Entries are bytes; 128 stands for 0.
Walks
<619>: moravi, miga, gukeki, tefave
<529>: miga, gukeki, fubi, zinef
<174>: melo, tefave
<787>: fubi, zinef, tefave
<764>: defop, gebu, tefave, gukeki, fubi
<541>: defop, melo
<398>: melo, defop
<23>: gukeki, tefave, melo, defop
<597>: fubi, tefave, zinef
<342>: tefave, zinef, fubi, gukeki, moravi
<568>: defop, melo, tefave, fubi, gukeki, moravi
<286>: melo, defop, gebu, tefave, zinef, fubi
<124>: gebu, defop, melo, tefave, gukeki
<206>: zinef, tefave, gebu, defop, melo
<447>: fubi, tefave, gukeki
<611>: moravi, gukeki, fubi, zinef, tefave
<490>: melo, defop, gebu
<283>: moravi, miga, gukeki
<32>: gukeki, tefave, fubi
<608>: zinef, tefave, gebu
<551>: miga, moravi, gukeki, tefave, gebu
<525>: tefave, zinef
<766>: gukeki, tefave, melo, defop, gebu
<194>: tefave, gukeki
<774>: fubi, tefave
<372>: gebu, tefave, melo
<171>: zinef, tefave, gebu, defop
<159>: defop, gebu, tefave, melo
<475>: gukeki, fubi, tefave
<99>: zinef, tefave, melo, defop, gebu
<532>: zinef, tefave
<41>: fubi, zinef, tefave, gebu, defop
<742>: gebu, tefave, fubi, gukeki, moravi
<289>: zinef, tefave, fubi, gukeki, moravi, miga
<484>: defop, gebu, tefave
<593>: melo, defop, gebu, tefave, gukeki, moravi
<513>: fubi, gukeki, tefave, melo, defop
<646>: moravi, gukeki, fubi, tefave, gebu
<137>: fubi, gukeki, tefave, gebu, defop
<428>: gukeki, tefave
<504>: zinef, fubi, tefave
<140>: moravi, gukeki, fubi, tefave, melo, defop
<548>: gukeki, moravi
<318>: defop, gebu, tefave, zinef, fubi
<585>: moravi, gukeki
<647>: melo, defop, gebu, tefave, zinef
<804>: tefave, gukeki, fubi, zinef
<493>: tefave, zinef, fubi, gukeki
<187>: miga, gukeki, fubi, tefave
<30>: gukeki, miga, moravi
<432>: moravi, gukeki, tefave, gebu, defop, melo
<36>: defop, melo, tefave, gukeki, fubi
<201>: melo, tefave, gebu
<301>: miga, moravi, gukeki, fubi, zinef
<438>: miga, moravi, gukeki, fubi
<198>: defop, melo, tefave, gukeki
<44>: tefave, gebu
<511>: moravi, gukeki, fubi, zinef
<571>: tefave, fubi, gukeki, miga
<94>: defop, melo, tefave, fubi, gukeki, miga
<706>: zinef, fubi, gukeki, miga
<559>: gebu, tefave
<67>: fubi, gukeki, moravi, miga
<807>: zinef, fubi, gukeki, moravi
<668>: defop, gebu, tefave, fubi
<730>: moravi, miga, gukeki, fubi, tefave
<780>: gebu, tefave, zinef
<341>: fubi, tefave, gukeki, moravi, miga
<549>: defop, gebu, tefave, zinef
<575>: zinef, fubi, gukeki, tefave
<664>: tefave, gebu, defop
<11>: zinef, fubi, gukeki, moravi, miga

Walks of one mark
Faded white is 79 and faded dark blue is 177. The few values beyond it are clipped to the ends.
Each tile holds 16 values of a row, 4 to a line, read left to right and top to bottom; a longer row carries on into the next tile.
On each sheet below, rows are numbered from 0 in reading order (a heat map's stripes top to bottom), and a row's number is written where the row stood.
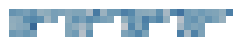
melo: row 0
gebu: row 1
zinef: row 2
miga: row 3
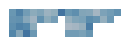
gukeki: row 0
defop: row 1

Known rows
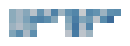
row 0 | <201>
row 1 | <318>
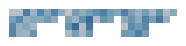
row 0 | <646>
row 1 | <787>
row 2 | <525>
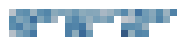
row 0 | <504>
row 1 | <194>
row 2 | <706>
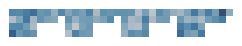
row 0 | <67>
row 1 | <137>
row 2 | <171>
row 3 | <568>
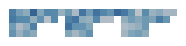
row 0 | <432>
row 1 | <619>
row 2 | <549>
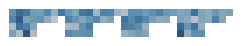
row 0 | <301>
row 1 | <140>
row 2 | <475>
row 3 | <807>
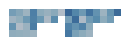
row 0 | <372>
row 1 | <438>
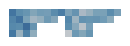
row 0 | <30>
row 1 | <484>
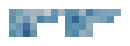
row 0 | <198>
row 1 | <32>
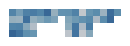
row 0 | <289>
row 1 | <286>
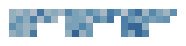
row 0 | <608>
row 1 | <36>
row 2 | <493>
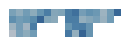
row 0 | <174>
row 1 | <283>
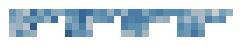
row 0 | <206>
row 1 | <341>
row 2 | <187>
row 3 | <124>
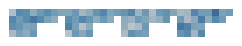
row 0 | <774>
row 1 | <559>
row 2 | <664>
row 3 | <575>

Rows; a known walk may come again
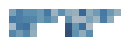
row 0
<804>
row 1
<342>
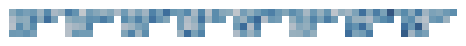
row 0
<597>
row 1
<647>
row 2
<766>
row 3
<41>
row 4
<787>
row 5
<780>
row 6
<568>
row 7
<548>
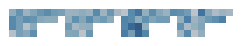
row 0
<559>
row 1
<44>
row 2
<493>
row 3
<668>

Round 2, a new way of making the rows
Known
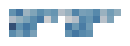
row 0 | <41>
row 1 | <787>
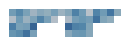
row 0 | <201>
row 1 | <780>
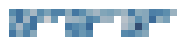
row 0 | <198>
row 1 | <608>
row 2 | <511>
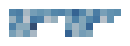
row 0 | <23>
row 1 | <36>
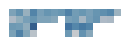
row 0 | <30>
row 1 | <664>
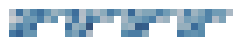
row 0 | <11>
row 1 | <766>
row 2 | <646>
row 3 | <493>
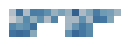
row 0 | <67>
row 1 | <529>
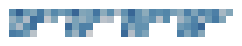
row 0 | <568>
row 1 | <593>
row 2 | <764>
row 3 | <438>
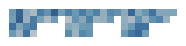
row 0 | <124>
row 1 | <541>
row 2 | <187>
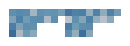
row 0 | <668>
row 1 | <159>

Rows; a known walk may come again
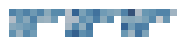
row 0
<541>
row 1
<706>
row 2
<137>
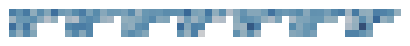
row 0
<484>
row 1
<532>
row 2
<475>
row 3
<593>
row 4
<585>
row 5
<428>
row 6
<511>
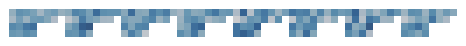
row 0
<44>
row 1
<619>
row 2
<742>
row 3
<283>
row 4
<341>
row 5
<159>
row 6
<766>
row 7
<525>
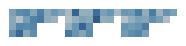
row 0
<504>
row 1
<804>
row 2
<174>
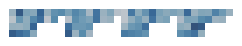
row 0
<94>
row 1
<286>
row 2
<571>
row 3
<646>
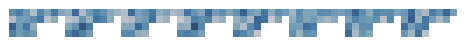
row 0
<549>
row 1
<301>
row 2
<342>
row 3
<611>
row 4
<568>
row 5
<194>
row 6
<764>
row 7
<124>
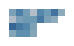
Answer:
<780>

